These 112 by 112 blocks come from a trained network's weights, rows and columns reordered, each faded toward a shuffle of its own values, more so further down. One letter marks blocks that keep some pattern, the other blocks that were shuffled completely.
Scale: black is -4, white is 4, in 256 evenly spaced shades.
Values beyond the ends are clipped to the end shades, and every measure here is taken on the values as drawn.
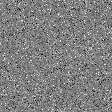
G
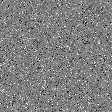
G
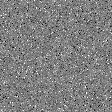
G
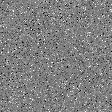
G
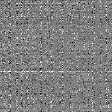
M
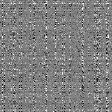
M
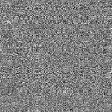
M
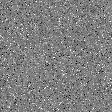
G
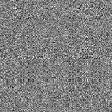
M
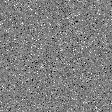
G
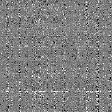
M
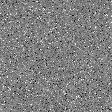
G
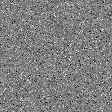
G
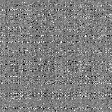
M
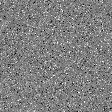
G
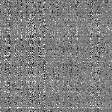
M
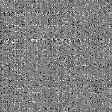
M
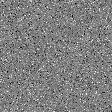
G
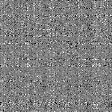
M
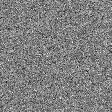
G
